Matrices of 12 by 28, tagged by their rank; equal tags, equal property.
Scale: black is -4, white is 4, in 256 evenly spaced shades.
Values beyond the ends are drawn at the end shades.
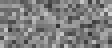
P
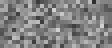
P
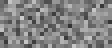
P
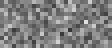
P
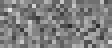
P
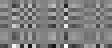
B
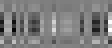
B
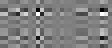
B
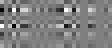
B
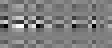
B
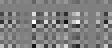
B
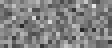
P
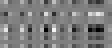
B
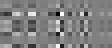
B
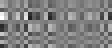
B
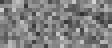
P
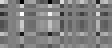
B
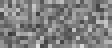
P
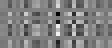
B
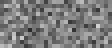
P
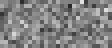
P
